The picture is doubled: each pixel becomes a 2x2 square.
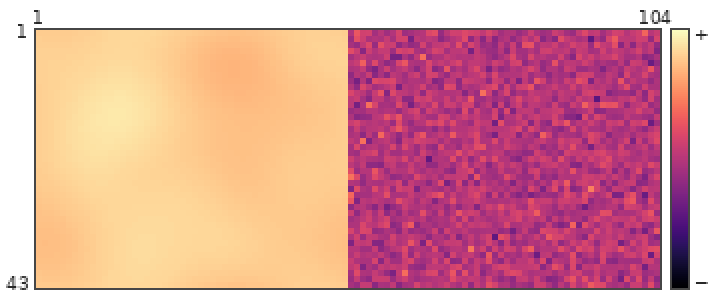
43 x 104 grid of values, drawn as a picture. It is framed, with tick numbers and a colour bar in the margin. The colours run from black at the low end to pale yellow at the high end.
The table splits into one row of 2 panels. Panel 1,1: very high, smooth, faint in contrast. Panel 1,2: middling, fine-grained.
